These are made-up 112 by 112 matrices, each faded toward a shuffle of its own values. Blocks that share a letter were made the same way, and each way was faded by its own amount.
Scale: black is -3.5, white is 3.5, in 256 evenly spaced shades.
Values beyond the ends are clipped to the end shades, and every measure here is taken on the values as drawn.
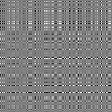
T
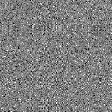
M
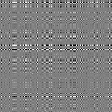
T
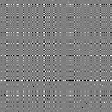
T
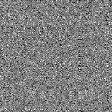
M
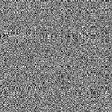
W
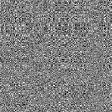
W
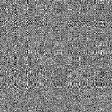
W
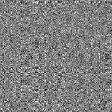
W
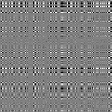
T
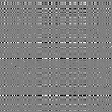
T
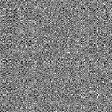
W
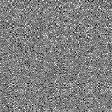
M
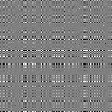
T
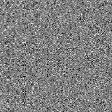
M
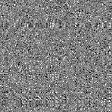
M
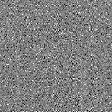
M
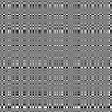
T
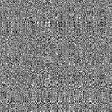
W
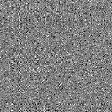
M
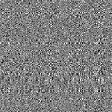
W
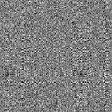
W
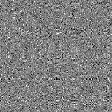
M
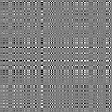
T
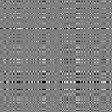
T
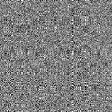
W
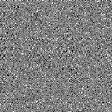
M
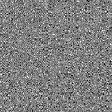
M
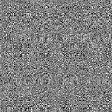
W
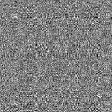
W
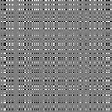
T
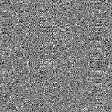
M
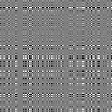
T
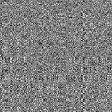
W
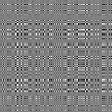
T
